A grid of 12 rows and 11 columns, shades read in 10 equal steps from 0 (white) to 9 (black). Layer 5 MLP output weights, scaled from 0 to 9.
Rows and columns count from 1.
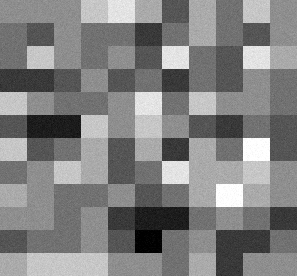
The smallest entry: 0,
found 2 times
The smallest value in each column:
2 2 2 2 1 1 1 2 0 0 3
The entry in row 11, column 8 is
4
